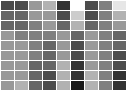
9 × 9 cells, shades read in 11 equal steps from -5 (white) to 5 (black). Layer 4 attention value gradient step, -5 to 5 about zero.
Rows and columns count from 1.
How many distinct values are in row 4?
3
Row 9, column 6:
4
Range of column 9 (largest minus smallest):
7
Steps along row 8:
same up up down up down up up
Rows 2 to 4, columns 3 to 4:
-1 -1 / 0 -1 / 0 0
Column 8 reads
0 0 0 0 0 0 0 0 0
